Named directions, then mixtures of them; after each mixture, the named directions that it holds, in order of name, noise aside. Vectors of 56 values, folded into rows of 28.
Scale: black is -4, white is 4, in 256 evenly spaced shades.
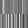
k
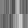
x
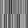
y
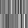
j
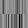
k, x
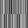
y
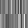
j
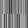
y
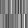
j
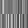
k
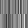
j, y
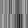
x, y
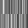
k, y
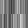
x, y
